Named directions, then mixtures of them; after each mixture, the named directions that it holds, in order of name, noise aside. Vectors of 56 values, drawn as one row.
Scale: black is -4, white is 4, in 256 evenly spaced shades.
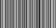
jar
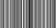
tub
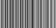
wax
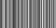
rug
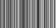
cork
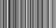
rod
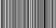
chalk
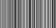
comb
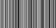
cork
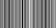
tub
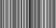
rug, tub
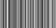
rod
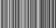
chalk, cork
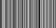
jar, rug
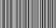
rug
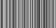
chalk, jar, rug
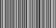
jar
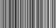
comb, rod, wax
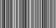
comb, cork, rug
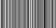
chalk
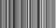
cork, rod, rug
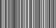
chalk, rug, wax
